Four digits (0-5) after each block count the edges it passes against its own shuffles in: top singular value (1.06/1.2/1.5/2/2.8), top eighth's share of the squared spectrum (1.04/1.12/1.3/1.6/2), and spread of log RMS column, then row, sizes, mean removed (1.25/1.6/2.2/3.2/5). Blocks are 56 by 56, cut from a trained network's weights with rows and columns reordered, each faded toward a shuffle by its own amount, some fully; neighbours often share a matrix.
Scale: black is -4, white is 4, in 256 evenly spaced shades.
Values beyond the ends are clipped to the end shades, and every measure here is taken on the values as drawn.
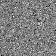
0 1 0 0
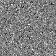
1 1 0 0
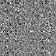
3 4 2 2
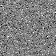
0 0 0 0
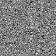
3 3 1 2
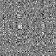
3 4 2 2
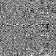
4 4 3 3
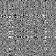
3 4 2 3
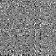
3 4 2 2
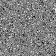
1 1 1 0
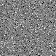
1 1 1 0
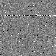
3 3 0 1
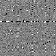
3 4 1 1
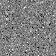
2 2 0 0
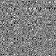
3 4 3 2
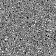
1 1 0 0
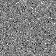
2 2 0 1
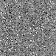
2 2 1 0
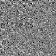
3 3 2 2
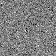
1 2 0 0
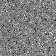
0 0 0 0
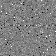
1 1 0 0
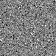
1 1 0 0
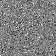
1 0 0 0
